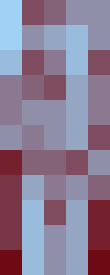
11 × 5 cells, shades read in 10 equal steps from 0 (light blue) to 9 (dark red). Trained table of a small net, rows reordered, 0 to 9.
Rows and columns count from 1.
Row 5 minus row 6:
1 -1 0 0 -2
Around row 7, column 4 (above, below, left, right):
2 3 5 3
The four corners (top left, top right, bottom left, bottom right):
0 3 9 9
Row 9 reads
7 1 6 2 8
